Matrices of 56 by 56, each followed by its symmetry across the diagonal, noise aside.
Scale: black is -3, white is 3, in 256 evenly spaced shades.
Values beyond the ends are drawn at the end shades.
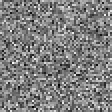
neither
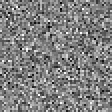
antisymmetric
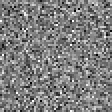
neither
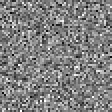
neither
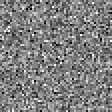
antisymmetric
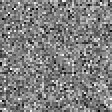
antisymmetric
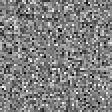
antisymmetric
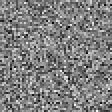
neither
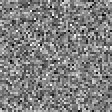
neither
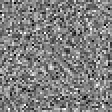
antisymmetric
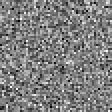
antisymmetric
